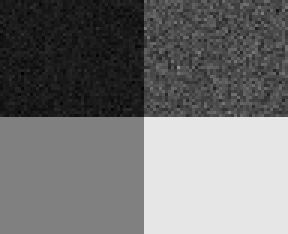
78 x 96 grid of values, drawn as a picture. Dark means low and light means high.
It is made of 2 by 2 panels. Panel 1,1: very low, fine-grained, faint in contrast. Panel 1,2: low, fine-grained. Panel 2,1: middling, flat. Panel 2,2: very high, flat.
